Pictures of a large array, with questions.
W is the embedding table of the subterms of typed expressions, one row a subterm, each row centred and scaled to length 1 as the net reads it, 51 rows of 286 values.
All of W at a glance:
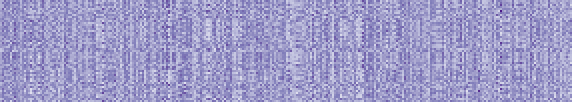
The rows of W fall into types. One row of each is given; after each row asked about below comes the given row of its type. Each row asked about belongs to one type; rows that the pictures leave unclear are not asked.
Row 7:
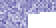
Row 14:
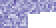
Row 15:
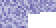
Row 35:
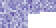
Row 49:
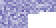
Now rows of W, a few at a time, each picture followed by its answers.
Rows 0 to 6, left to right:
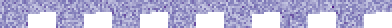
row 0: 49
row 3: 49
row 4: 15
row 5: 35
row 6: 49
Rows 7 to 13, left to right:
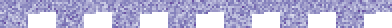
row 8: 49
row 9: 35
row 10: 14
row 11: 15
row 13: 14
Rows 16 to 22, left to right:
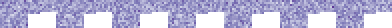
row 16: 14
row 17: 14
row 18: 49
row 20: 35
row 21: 15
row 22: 14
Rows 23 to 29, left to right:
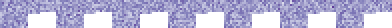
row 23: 35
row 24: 49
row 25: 7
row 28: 15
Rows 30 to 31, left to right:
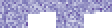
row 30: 49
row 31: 7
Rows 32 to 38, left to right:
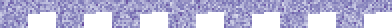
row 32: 35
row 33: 49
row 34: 14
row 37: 35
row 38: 7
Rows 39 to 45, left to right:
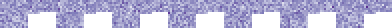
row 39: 7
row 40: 35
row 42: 49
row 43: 14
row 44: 35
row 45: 15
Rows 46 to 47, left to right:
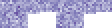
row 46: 49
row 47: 35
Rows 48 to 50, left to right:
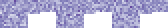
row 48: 14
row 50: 15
